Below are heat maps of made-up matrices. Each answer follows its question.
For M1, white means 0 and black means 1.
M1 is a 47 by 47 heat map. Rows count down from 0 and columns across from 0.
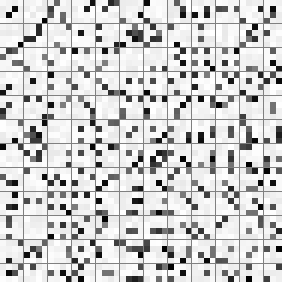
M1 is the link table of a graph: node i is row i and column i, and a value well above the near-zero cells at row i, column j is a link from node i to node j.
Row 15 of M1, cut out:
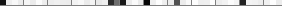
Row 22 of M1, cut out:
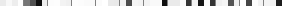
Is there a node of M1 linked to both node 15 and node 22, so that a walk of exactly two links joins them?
no
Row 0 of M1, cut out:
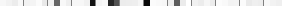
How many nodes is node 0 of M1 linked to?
6
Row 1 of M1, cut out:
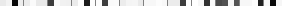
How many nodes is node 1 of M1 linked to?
11
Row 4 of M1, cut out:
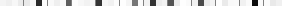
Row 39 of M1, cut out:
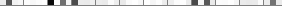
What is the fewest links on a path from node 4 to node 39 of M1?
5
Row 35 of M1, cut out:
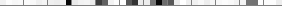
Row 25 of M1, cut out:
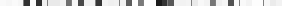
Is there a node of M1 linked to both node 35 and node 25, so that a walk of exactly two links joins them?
yes
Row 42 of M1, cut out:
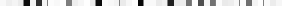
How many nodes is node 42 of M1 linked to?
10
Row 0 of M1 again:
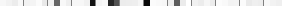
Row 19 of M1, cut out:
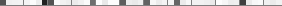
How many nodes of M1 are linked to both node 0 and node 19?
3
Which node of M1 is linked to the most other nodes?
node 41
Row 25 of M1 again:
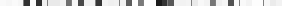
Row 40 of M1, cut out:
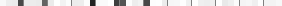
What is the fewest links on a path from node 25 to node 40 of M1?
4
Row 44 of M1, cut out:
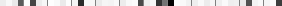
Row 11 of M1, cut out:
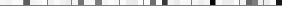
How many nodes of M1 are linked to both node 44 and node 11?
4
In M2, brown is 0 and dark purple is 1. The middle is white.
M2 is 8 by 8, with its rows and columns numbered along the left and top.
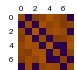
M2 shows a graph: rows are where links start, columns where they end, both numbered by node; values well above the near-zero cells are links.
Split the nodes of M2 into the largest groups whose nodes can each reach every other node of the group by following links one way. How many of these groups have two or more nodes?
1
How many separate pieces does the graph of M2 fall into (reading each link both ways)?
1
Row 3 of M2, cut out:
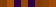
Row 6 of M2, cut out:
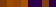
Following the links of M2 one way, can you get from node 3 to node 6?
yes
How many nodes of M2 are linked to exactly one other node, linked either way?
0
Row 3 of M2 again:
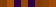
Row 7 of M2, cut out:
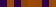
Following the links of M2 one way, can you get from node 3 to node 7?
yes
